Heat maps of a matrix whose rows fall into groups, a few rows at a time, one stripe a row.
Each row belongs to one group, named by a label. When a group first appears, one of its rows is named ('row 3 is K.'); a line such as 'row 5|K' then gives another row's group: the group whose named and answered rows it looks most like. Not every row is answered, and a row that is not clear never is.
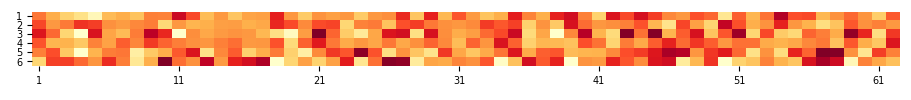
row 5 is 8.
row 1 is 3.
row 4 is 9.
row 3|9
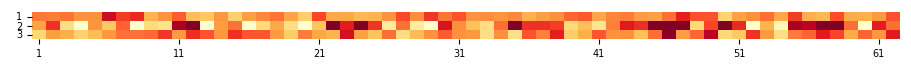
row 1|3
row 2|8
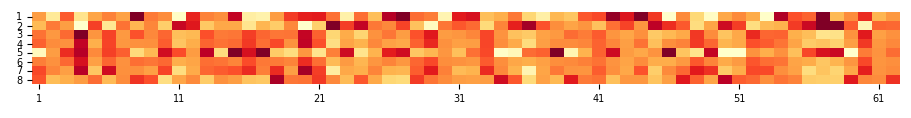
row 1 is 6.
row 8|9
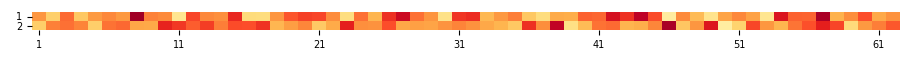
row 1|6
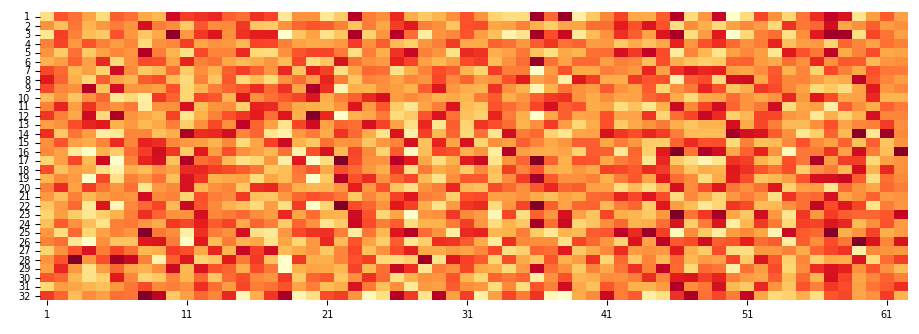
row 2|6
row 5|6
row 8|9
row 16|9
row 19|8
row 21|6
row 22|8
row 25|6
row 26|9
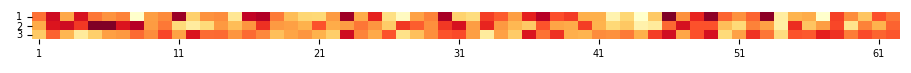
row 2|3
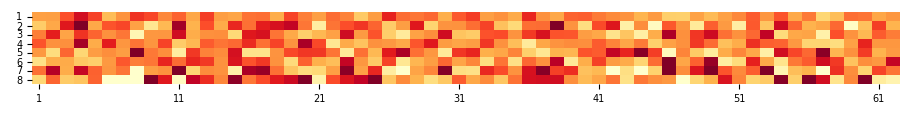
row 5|6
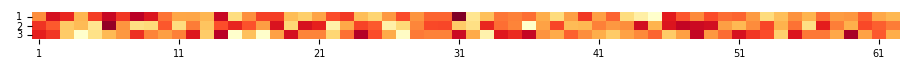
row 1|3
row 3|9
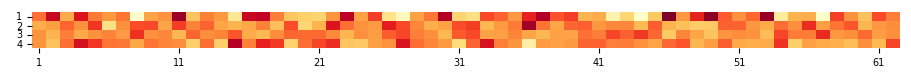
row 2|8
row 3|6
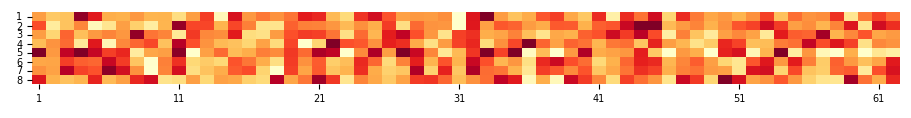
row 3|6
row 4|8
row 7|3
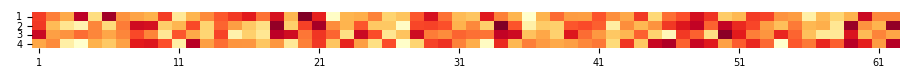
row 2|9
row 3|9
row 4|9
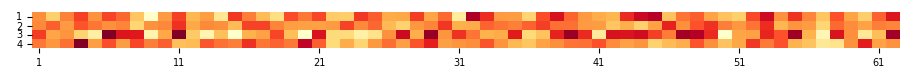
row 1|3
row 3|3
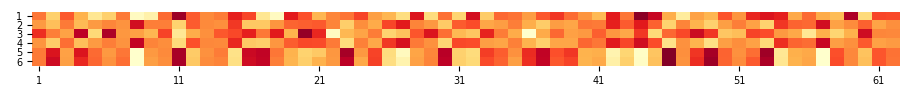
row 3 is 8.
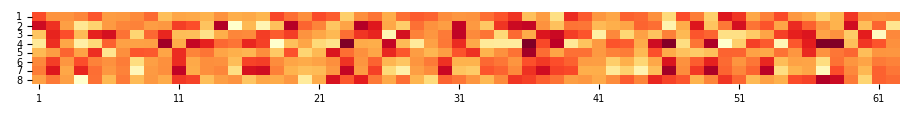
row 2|9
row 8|8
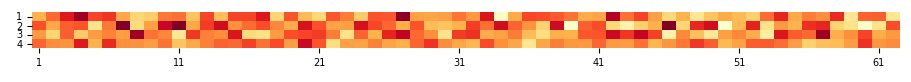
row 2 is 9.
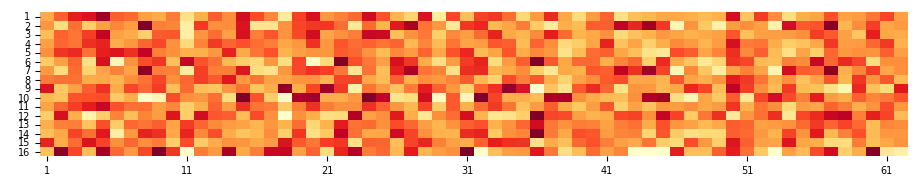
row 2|6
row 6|8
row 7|6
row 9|9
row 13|8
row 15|9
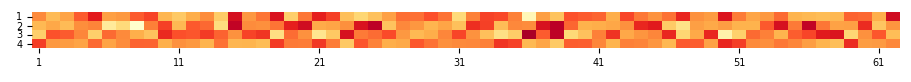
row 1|9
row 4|9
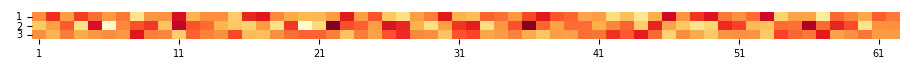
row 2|8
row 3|6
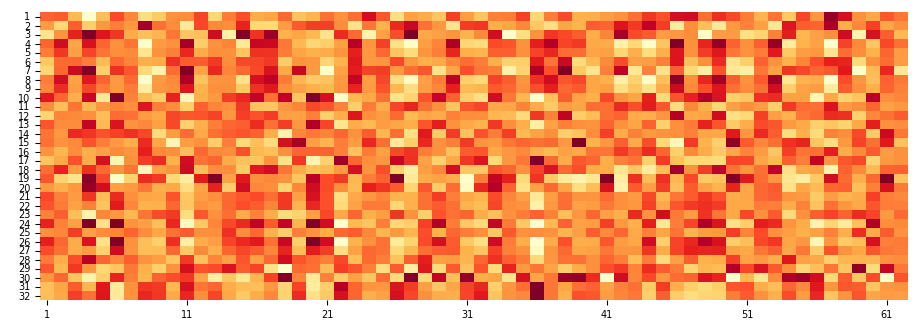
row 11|6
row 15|9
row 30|3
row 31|8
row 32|8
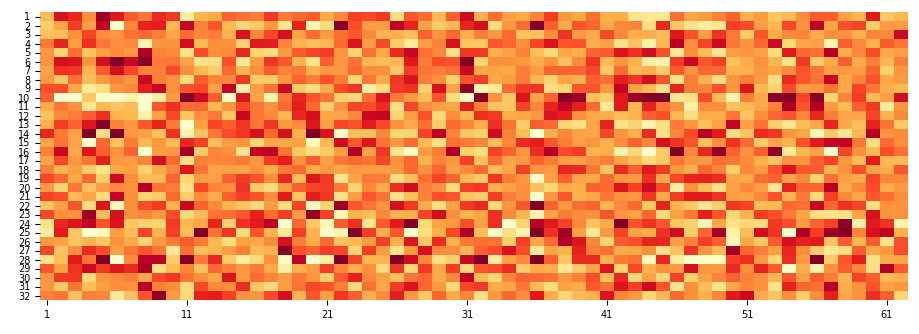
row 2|8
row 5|6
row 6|3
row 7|3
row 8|6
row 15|8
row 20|6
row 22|8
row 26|3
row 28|8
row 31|6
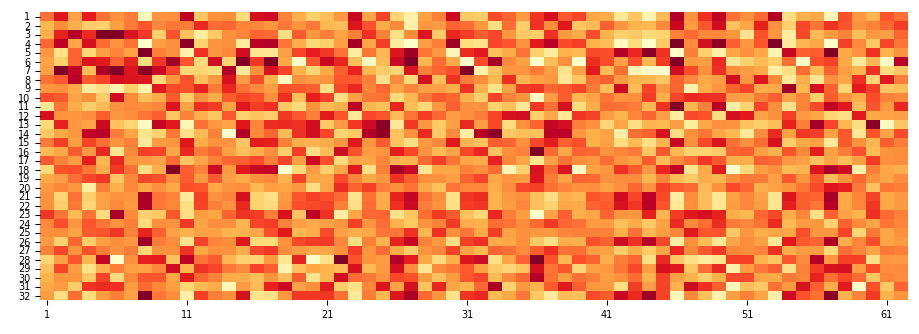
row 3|3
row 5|6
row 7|3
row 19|8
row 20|8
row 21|6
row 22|6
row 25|3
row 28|8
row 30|8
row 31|3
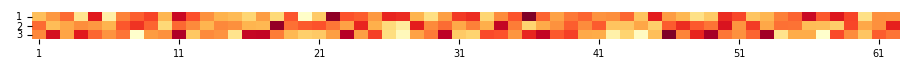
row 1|8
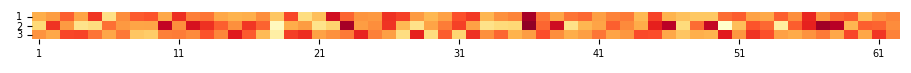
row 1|8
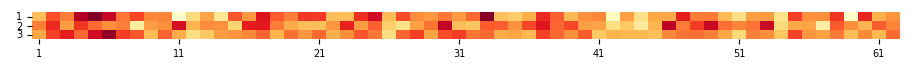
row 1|3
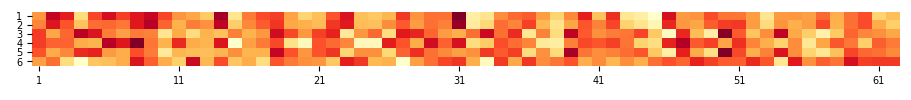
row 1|3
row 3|9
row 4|3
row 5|9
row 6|9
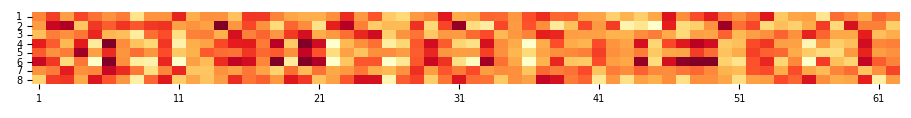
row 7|3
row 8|3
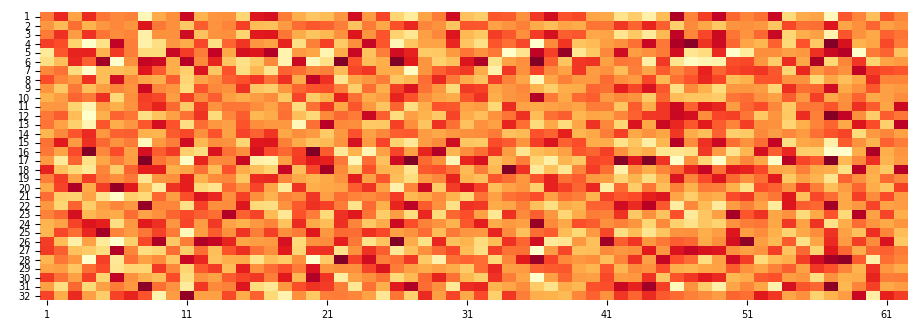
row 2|6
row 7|9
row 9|6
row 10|8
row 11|9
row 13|9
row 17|6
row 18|9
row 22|6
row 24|8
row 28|8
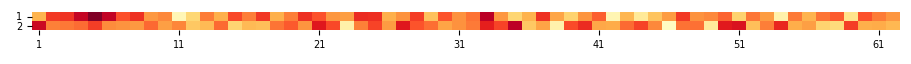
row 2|9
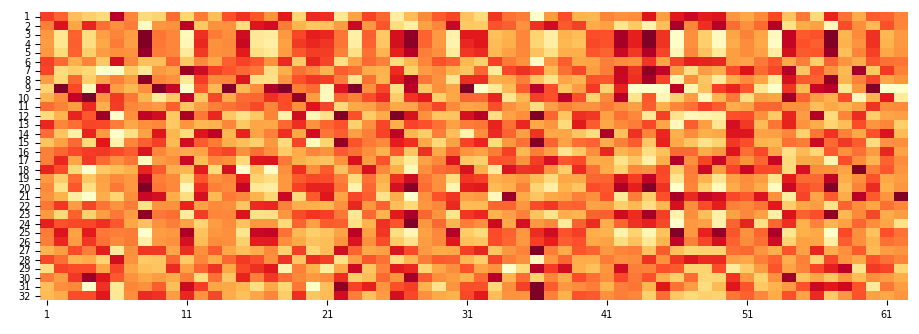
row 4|6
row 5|6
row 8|6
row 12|8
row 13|9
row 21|9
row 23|6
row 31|8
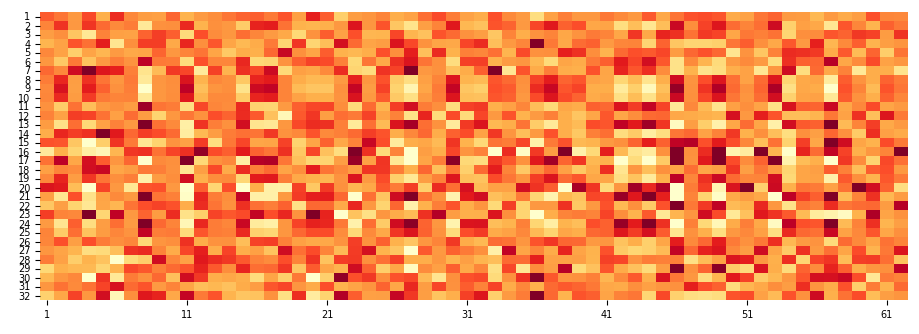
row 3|9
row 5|3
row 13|6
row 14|3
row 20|9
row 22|9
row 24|6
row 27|9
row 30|8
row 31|3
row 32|8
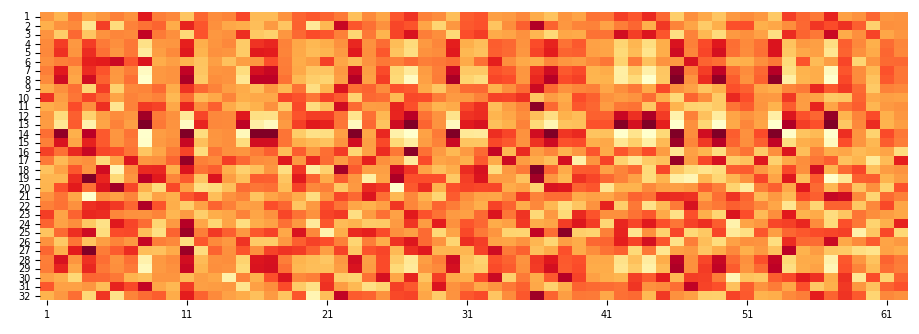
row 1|6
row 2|8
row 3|6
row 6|3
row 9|8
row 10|9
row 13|6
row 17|9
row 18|8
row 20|3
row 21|8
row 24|3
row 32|8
